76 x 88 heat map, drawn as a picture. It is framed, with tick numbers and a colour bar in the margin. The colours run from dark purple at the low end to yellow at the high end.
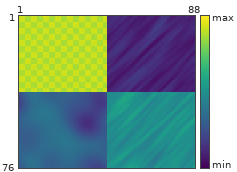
The table splits into 2 rows of 2 panels. Panel 1,1: very high, checkered, faint in contrast. Panel 1,2: very low, slanting up to the right, faint in contrast. Panel 2,1: low, smooth. Panel 2,2: middling, slanting up to the right, faint in contrast.
